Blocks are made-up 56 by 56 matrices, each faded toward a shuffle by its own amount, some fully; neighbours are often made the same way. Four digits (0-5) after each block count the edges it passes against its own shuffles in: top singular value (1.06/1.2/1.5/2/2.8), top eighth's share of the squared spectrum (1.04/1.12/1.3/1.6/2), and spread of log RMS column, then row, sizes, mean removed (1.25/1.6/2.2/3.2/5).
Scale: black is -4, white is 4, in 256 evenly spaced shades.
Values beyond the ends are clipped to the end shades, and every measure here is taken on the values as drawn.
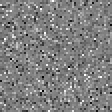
0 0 0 0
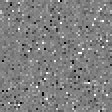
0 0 0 0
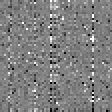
4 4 2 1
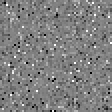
0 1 0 0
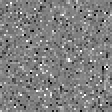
0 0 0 0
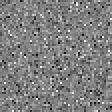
1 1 0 0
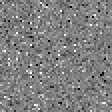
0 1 0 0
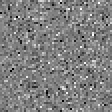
2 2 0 0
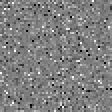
2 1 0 0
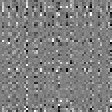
4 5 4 3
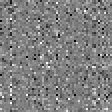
4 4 2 2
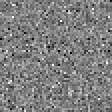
2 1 0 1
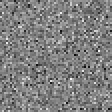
2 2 0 1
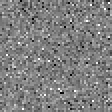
0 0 0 0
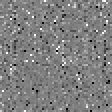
3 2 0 0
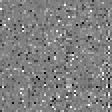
3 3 1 1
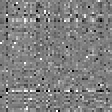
4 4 2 2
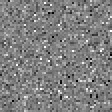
2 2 1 0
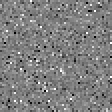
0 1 0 0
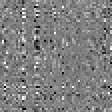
4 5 3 2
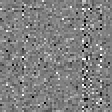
3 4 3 1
